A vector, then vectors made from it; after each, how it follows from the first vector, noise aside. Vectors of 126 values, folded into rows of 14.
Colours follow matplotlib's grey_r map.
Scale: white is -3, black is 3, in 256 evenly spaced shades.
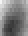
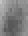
shrunk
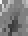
partly zeroed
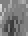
partly zeroed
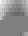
partly zeroed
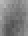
shrunk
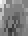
partly zeroed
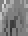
partly zeroed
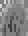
partly zeroed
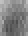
shrunk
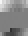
partly zeroed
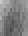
shrunk
